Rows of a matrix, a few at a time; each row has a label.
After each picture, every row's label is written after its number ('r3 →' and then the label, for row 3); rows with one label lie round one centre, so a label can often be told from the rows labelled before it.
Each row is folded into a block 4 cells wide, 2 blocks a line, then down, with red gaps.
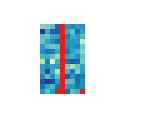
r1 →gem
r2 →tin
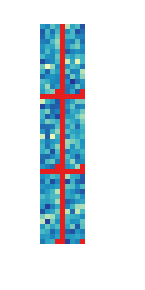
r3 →tin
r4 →gem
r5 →gem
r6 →tin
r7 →tin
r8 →gem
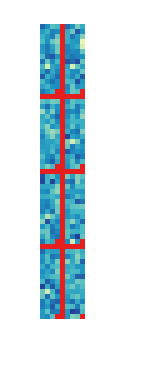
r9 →tin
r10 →tin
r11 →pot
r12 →tin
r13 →tin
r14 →pot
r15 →tin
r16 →pot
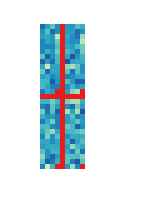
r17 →tin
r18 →tin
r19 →pot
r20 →pot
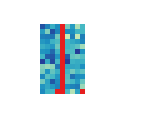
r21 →tin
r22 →pot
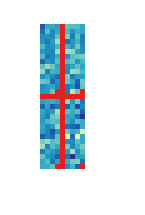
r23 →tin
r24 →pot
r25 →tin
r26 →gem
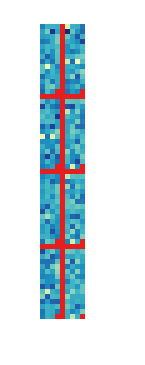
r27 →tin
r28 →gem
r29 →gem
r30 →pot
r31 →tin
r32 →pot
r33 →tin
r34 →pot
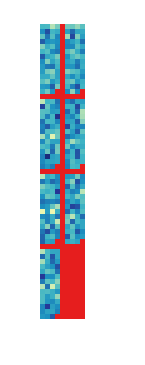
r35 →pot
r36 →pot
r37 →gem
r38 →tin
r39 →gem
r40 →tin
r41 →gem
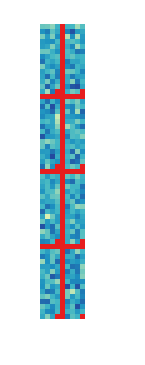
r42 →pot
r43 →pot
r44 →tin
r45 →pot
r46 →tin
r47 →pot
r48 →pot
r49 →tin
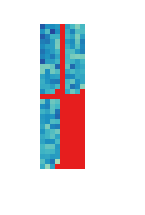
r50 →tin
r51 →pot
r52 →pot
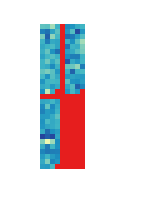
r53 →pot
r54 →tin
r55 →tin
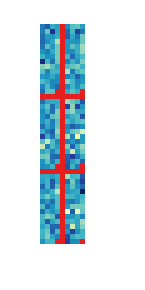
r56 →tin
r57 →tin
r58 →tin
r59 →gem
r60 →tin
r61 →gem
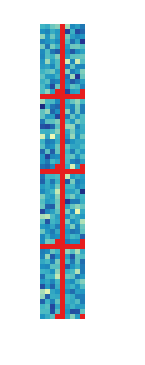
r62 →pot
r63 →gem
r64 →gem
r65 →pot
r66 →tin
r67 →gem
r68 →tin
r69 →pot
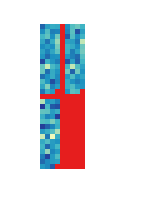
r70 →tin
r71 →tin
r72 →gem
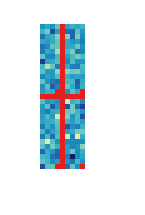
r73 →tin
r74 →pot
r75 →tin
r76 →gem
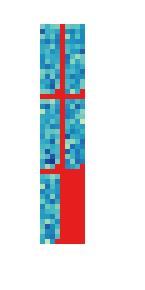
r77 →pot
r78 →pot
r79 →pot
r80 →tin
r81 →pot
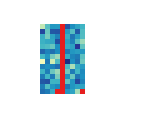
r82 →gem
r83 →tin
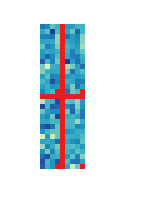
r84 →tin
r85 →tin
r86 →gem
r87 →pot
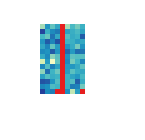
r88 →gem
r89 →pot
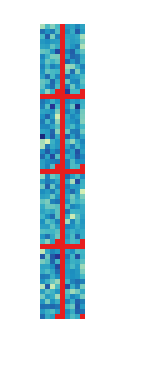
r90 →pot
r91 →tin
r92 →tin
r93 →tin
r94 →pot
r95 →tin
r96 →gem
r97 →tin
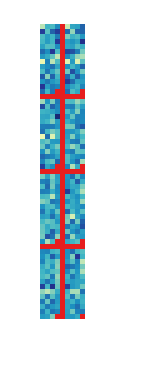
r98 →gem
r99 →gem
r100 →gem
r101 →pot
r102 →pot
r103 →tin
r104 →tin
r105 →tin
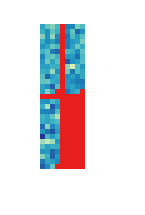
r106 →pot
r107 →tin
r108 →tin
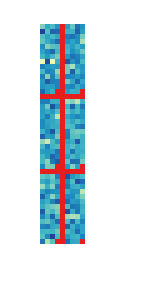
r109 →gem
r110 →tin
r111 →tin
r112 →pot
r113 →pot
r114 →tin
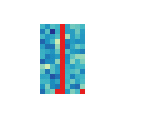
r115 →tin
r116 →pot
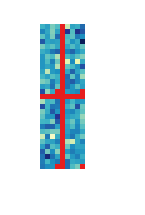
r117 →pot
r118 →gem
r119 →gem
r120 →tin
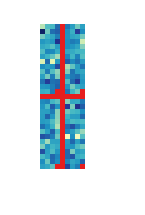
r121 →gem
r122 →tin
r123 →tin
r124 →gem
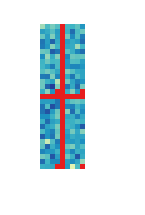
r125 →pot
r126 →pot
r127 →tin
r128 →pot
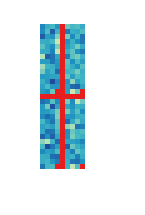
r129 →tin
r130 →pot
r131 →tin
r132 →pot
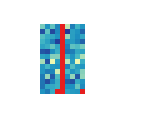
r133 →gem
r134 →gem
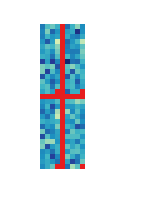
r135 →tin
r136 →tin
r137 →tin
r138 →pot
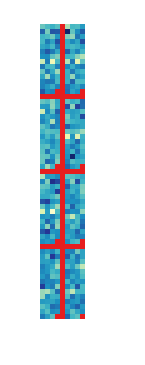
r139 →gem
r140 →gem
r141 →pot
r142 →gem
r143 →gem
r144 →tin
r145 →tin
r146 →tin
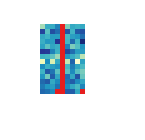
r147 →gem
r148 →gem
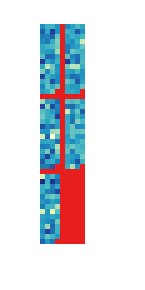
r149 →tin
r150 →tin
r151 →gem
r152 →pot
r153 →gem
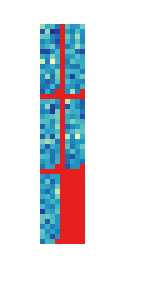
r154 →gem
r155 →pot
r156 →tin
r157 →gem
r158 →tin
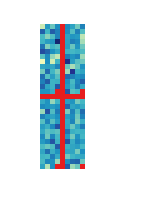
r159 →gem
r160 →tin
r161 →pot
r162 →pot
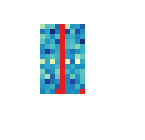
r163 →gem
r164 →gem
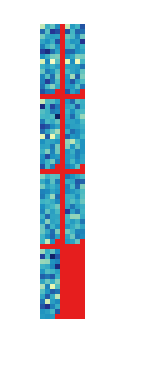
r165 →gem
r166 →gem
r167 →gem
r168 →tin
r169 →pot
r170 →tin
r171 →gem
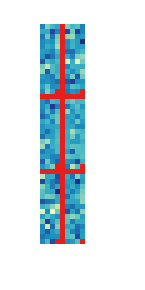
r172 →tin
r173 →gem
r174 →tin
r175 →pot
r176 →gem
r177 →tin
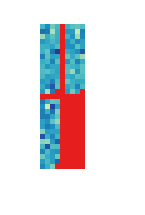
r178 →pot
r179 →pot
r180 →tin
